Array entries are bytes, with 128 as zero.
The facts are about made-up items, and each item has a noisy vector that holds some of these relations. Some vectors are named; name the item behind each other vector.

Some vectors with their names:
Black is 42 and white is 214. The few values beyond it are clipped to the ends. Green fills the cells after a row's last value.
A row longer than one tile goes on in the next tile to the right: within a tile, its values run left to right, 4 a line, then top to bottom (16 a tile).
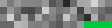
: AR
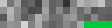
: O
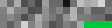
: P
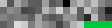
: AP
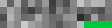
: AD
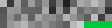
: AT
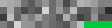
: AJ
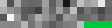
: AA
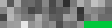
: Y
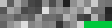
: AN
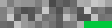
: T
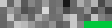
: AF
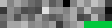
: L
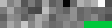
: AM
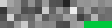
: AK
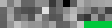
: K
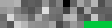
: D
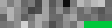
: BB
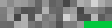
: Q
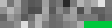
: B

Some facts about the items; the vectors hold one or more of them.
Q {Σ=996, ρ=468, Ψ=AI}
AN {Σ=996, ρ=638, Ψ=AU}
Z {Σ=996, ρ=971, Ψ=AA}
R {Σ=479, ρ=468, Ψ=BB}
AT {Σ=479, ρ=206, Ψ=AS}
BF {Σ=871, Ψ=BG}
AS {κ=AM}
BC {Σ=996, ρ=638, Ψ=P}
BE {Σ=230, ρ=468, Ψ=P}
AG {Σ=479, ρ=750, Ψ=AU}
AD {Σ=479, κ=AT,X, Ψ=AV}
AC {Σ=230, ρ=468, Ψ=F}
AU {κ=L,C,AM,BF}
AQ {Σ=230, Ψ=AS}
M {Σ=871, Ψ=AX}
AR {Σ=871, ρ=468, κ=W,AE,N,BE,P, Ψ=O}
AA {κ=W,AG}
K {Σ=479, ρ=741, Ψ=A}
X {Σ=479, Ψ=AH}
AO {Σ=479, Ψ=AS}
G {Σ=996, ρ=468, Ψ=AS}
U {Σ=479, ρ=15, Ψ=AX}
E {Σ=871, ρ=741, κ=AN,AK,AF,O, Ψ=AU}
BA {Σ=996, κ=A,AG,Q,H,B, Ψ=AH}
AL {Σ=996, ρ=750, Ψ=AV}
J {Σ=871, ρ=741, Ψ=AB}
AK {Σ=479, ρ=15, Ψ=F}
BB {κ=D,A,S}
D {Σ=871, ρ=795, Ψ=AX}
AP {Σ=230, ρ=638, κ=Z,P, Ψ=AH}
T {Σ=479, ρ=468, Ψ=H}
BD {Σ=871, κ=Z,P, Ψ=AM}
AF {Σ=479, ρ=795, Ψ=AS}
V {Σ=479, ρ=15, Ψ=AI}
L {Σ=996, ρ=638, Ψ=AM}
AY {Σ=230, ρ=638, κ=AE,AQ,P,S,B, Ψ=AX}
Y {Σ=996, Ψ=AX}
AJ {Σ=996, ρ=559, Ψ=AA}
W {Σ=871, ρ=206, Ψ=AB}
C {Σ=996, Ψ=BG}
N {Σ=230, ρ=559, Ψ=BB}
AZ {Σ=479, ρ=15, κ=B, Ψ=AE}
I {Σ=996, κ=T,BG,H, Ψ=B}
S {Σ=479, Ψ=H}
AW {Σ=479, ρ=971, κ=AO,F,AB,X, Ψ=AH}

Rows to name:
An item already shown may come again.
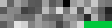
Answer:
AP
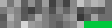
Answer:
AD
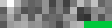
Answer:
AL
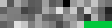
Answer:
AP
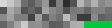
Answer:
AG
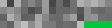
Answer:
S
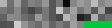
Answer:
AW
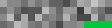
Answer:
AC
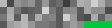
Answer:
G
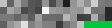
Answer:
AN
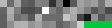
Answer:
E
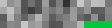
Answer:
AV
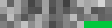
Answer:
H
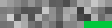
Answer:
AC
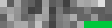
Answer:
AB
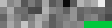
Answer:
AM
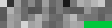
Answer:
AS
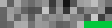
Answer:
W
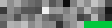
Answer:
L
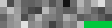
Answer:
AU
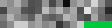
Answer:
AY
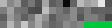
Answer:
AM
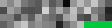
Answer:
BC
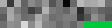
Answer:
BD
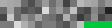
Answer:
AJ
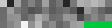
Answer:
AQ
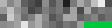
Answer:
AX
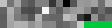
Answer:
E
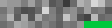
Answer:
R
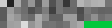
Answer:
AO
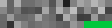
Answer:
Z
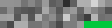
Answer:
BE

